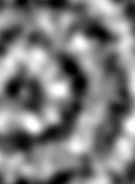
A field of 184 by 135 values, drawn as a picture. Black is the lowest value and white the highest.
Odd rows or columns: none. Rings: centred on the middle left. Slope: none. Grain: smooth. Average level on the scale: 50%. Lone odd cells: none.
